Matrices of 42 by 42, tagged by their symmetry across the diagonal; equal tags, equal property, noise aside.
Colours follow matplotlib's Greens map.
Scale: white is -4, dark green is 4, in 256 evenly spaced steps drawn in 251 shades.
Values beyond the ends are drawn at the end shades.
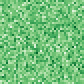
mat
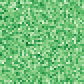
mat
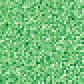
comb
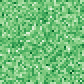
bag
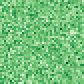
mat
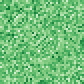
bag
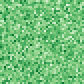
comb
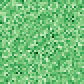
bag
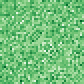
bag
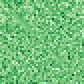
comb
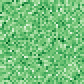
bag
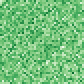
bag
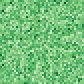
bag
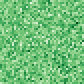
mat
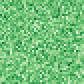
mat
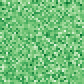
comb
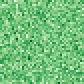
mat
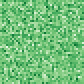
comb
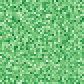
comb
